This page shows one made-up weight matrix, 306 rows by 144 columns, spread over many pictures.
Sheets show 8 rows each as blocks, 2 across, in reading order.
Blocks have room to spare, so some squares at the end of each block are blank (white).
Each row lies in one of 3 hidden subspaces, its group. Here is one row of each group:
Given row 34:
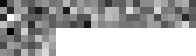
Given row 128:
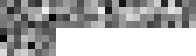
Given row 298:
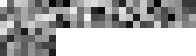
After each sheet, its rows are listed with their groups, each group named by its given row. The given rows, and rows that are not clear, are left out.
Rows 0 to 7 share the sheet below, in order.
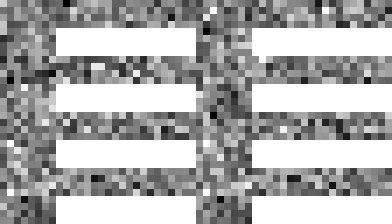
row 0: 298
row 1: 34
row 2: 298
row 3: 298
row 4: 34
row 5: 34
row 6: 298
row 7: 298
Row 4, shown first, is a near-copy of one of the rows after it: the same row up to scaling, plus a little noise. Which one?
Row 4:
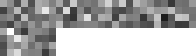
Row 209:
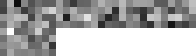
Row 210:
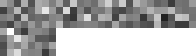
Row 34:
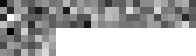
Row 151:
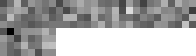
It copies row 210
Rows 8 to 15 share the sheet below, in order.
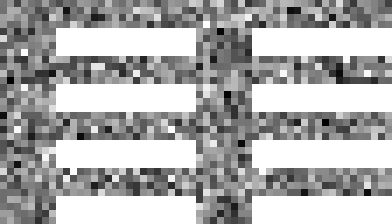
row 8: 128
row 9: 298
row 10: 298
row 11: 34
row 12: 34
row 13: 34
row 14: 34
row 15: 298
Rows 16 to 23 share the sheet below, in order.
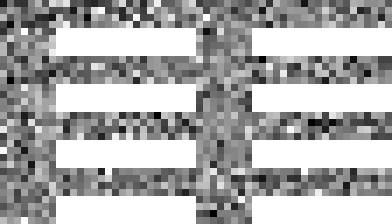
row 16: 298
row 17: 34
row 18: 298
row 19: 298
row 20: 128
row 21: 128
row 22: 128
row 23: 128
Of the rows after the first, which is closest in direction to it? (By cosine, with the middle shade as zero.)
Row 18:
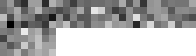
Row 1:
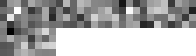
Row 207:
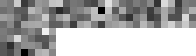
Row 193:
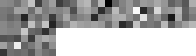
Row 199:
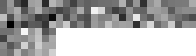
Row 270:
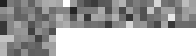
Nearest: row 199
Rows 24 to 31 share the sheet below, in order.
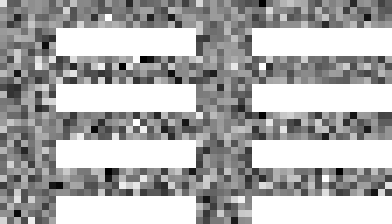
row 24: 34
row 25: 298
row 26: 34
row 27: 34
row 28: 128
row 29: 298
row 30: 128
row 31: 34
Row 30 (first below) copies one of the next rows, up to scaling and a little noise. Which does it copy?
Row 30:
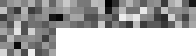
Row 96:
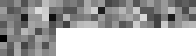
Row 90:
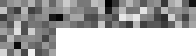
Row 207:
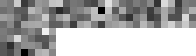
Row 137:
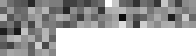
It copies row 90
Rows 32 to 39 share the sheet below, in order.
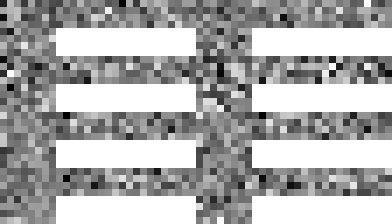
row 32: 34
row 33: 128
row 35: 128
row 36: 298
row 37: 298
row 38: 128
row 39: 128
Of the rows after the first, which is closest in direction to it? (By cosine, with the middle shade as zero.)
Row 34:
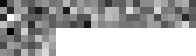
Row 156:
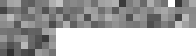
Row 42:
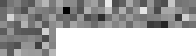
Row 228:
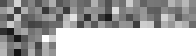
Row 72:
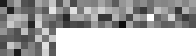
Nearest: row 72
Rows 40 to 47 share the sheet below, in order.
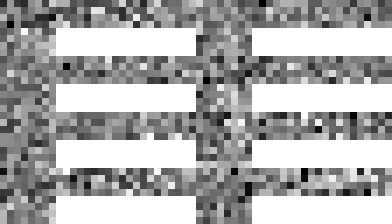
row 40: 298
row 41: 298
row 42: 128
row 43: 298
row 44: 34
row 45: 128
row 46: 298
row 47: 128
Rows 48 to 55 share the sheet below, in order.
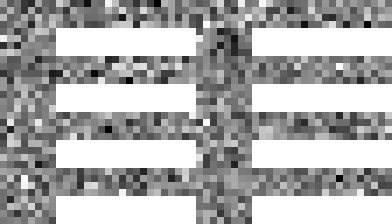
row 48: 128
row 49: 298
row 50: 128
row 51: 128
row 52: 34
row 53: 34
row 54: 128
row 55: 128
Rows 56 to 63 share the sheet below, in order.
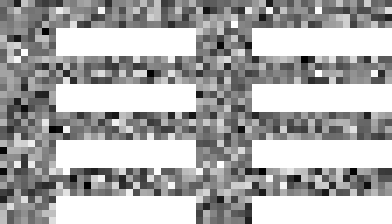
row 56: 128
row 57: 34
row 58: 128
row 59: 128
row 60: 128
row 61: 128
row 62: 298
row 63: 298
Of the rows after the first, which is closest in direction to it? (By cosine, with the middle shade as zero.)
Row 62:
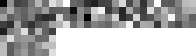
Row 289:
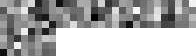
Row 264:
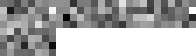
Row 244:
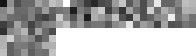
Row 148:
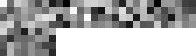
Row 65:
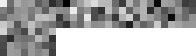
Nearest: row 244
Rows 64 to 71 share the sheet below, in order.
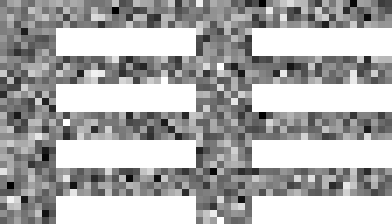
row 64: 128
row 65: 298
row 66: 128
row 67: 128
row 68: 34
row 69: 298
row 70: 34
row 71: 128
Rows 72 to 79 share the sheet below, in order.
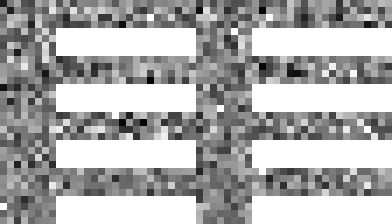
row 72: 34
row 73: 34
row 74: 128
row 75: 128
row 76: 128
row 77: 34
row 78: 128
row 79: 298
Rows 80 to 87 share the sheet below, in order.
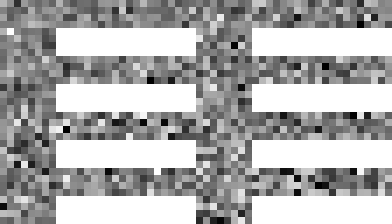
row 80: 34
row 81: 128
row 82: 128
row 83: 34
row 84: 128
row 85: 128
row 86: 128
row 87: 128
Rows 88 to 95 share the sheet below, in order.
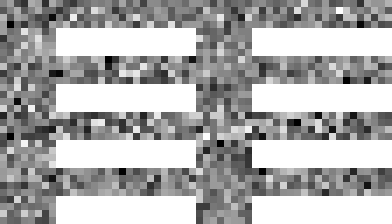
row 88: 298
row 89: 128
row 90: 128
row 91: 128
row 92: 298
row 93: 298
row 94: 34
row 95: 298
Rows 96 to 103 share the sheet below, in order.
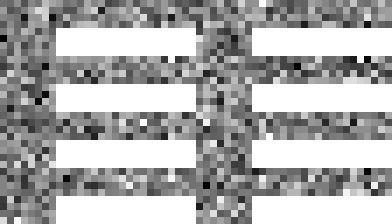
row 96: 128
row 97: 298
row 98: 128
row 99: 128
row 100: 128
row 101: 34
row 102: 128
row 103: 128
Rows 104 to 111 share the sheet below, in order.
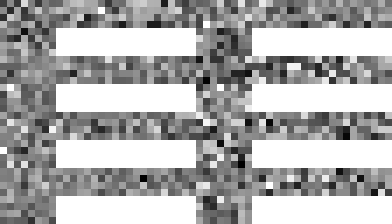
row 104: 128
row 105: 298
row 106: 34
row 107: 298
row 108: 128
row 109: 34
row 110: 128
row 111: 34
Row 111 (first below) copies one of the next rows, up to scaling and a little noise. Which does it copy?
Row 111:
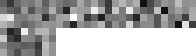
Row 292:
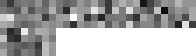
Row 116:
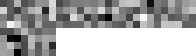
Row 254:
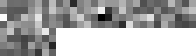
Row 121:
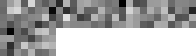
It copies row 292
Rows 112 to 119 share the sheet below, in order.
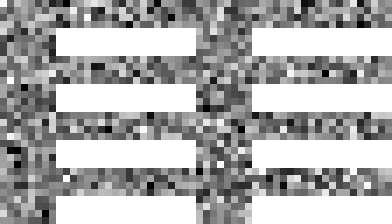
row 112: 298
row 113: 128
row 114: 298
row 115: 128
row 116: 34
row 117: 128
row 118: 34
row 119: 298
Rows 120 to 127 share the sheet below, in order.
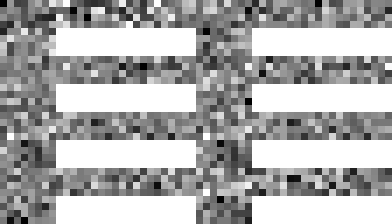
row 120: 298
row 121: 34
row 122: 128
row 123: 34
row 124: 298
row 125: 298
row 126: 128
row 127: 298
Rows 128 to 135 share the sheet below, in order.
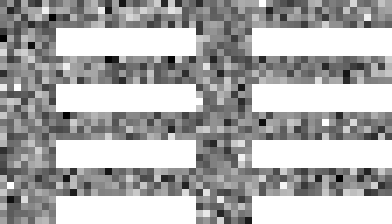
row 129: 298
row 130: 128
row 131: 34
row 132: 298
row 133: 34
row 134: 34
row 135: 128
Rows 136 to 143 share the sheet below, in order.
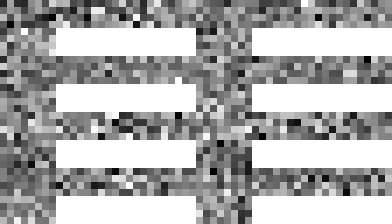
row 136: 298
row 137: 128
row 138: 34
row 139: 128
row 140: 128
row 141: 298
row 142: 128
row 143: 34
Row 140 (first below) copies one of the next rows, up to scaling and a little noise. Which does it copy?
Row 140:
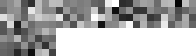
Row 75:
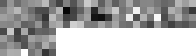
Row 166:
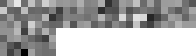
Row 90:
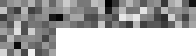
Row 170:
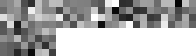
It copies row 170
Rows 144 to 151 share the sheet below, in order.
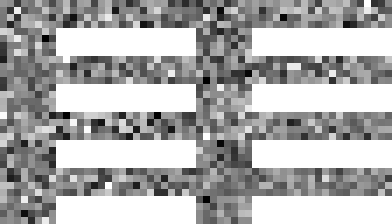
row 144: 34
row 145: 128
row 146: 298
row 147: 298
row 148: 298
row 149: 298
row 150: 34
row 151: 34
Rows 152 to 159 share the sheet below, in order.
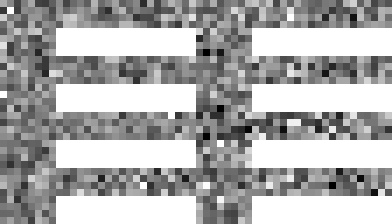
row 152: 34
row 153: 128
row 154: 128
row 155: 128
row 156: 128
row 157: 298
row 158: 128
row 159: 34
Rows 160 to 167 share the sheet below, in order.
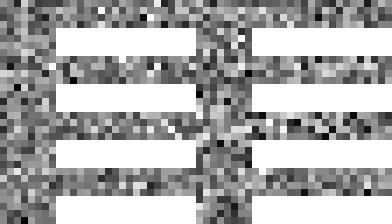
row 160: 128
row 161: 128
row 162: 34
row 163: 128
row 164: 34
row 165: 298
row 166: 128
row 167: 298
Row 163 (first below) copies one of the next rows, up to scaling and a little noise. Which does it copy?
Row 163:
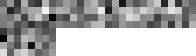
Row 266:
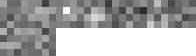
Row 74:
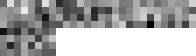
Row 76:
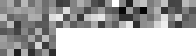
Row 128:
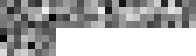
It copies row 128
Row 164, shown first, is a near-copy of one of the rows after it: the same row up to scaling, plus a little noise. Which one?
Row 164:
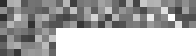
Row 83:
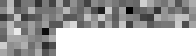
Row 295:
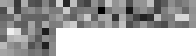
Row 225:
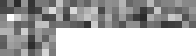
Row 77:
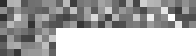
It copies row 77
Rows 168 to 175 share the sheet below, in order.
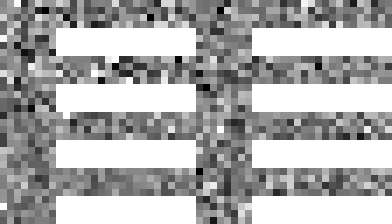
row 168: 128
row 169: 128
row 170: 128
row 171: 34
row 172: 298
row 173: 128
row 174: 128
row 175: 34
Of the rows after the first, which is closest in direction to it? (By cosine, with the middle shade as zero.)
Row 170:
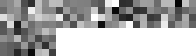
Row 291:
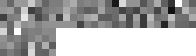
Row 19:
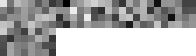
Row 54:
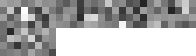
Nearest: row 54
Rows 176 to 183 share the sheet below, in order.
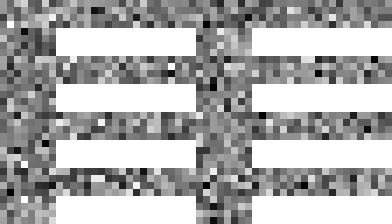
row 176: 298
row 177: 298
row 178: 34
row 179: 128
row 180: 128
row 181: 298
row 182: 298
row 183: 34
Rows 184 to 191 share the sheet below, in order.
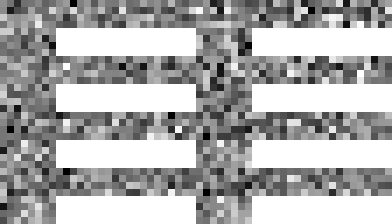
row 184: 34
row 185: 34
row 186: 128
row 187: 128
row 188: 128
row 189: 298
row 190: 298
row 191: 298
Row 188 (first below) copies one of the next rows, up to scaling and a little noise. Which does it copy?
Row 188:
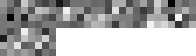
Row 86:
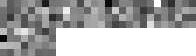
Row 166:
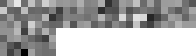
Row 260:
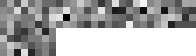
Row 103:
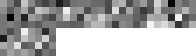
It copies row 103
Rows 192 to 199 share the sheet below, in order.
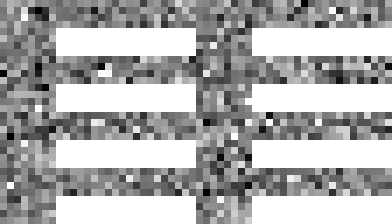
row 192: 128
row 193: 128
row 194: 34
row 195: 34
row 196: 298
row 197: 34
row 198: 34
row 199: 298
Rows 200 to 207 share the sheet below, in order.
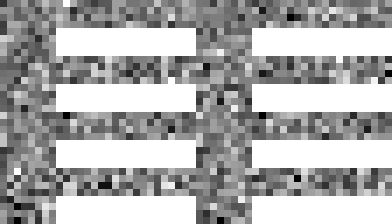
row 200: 298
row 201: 128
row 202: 128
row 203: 34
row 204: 298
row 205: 298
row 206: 34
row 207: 128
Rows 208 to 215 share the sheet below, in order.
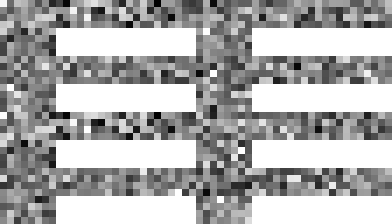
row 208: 298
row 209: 34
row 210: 34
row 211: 34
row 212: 298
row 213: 128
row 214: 34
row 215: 298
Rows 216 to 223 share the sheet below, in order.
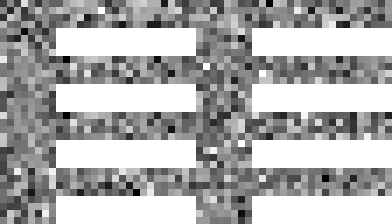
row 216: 128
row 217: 34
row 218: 298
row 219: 34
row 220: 298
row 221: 128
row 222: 34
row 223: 34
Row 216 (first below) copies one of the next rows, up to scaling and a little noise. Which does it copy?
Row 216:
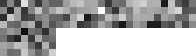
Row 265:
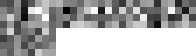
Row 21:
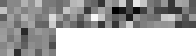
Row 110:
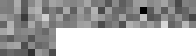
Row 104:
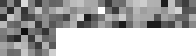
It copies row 104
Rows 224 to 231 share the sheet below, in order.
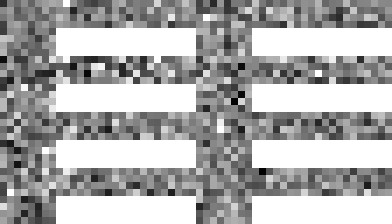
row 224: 298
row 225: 34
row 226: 298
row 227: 128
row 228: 34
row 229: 128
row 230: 298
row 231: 298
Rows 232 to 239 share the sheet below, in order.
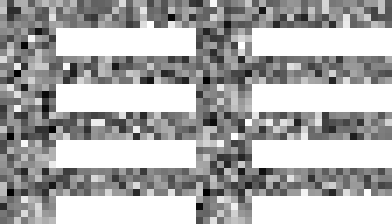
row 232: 34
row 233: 34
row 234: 34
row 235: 298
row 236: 298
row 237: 34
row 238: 298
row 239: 298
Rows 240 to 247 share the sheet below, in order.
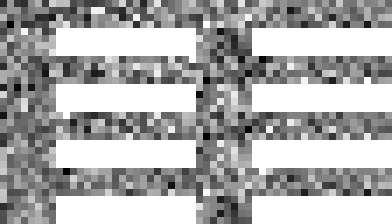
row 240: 298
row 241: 298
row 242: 128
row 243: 298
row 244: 298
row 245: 298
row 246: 298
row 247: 298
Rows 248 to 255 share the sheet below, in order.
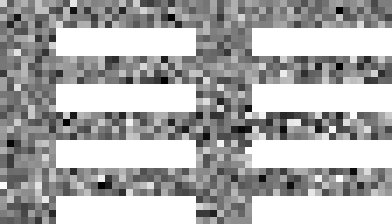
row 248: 34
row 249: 128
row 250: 128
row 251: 128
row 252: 34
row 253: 298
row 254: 34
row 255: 128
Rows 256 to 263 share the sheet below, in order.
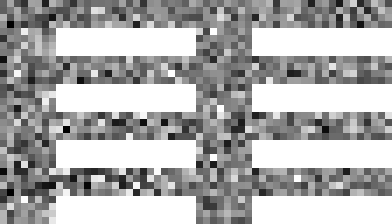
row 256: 298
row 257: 128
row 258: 34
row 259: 128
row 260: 128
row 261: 128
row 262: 298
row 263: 34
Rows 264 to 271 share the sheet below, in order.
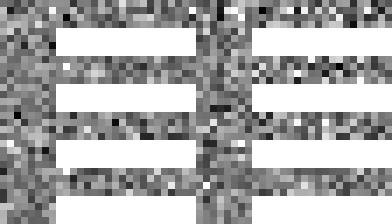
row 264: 34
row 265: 128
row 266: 128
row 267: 128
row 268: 34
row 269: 34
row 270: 298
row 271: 34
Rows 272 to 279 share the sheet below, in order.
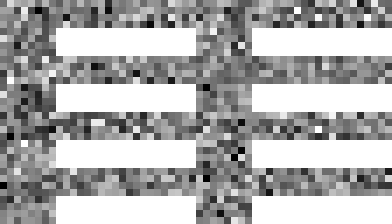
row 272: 128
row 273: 128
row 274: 298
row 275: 34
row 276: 298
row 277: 128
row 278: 34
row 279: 34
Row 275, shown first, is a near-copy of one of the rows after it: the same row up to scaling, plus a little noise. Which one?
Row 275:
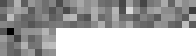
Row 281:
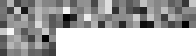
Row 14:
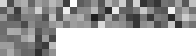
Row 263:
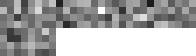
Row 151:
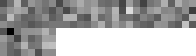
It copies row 151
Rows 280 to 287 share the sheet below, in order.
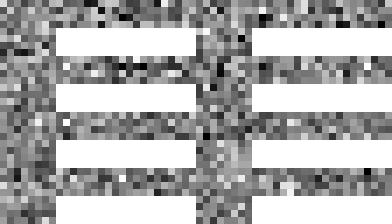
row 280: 128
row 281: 34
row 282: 128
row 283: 128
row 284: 34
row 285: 298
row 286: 34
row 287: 128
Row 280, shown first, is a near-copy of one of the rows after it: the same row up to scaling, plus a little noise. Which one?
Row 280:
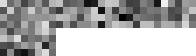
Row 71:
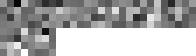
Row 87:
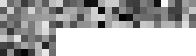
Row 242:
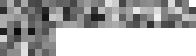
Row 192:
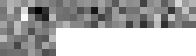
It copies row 87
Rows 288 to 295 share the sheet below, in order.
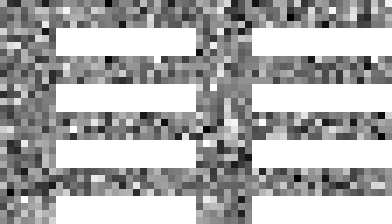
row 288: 128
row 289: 128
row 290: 128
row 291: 128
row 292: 34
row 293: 34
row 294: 298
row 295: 34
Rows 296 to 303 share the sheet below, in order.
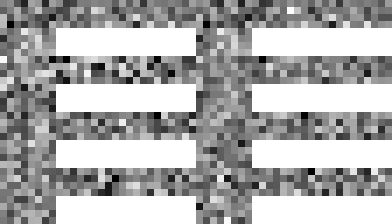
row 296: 298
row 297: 298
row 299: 298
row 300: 128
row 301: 128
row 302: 34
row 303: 128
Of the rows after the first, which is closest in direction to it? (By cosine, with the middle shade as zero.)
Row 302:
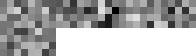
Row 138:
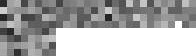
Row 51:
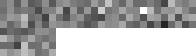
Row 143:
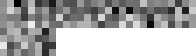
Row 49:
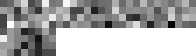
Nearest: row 143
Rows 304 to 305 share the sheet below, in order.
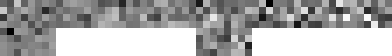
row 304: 34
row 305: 34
